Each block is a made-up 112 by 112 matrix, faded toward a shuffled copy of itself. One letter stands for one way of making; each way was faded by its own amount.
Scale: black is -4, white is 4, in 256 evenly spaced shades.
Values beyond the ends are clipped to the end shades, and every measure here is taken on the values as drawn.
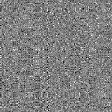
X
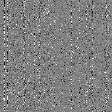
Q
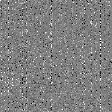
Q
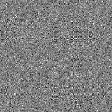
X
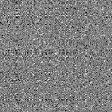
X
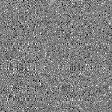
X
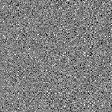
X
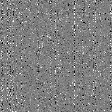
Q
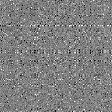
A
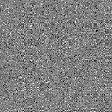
X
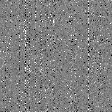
Q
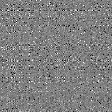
A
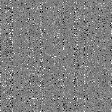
Q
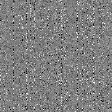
Q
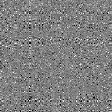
A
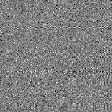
X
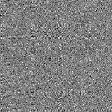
X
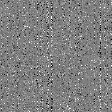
Q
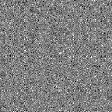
X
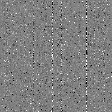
Q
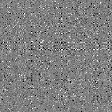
A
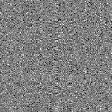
X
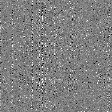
Q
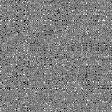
A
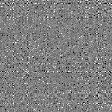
A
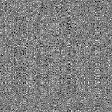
X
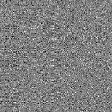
X
